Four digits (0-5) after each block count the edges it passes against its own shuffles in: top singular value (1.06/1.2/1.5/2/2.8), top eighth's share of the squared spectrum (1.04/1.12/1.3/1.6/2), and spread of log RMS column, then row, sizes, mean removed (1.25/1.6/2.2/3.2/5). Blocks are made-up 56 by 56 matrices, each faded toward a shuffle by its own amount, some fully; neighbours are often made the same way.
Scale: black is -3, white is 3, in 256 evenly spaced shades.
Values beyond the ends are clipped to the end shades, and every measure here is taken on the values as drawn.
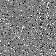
2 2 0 0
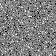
0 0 0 0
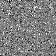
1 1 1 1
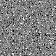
0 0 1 0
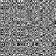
4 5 3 3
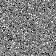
0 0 0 0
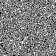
0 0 0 0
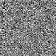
3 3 1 1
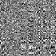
4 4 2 2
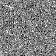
2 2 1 1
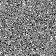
1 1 0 0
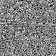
0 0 0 0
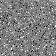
0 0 0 0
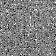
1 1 2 0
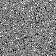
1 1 1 0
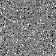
1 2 2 0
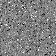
0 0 0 0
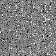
1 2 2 0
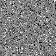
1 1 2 0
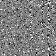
1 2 2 0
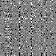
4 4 3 1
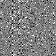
3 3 2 1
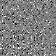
3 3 2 1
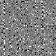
3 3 2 1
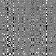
4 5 3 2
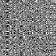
4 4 2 2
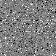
3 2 0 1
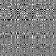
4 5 3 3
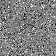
2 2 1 0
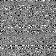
2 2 0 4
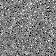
0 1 0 0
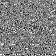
1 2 0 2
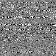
1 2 0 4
